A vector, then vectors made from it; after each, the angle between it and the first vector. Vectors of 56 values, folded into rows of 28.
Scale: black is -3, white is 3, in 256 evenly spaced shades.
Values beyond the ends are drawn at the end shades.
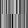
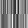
nearly opposite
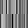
nearly parallel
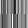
nearly opposite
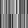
nearly parallel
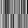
orthogonal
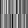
nearly parallel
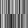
partly aligned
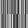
nearly opposite
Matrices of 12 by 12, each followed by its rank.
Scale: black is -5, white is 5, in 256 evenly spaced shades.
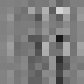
two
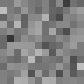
full rank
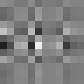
one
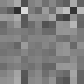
two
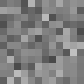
full rank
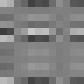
one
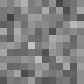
full rank
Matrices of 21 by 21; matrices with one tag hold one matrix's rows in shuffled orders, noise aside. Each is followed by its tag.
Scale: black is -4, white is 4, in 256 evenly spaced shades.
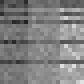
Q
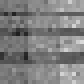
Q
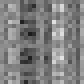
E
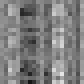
E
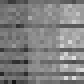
Q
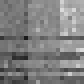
Q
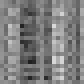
E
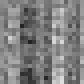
E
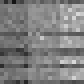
Q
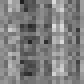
E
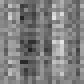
E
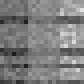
Q
